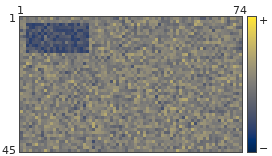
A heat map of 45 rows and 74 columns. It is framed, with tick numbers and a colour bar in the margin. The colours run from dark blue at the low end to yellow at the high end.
Ninth with the lowest average: top left. Mirror symmetry: none. Stripes: none. Odd patch: lower, in the top left.
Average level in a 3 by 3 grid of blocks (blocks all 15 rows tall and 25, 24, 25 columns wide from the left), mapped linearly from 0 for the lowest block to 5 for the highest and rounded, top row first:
055
555
555
